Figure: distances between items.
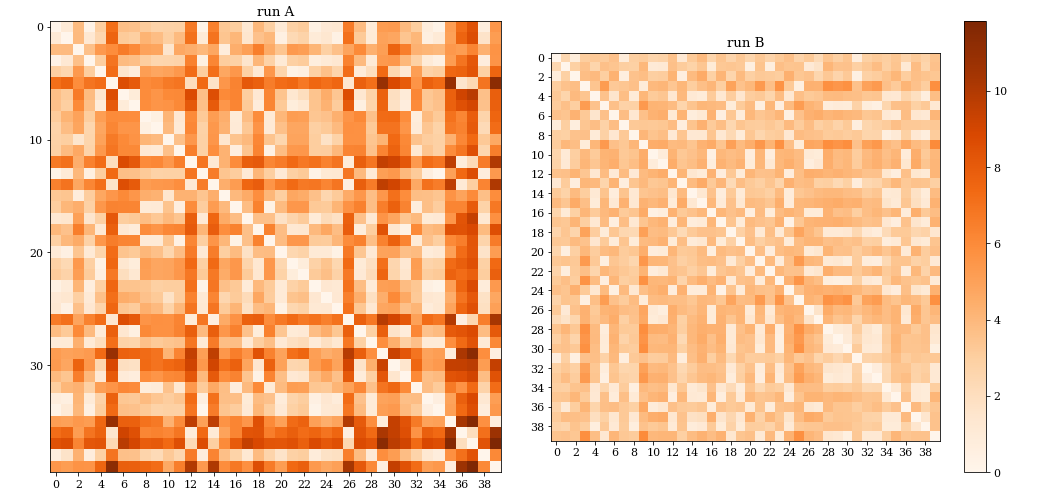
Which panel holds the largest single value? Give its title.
run A
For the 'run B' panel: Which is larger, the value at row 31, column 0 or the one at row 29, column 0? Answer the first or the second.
the second
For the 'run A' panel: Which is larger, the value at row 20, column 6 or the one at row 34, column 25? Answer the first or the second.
the first
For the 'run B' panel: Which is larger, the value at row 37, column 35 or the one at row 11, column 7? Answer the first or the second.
the second
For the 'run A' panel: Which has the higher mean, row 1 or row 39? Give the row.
39
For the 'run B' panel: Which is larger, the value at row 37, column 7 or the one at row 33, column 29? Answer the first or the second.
the first
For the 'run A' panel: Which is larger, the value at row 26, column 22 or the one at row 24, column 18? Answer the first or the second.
the first
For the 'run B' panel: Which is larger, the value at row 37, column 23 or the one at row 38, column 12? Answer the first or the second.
the first
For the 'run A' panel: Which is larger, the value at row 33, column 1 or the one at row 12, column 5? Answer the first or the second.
the second
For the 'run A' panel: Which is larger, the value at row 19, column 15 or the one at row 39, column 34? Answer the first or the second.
the second
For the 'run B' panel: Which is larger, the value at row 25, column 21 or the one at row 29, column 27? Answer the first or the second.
the first
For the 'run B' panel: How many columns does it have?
40
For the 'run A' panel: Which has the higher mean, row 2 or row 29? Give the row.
29
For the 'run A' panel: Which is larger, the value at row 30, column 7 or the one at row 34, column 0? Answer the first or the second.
the first
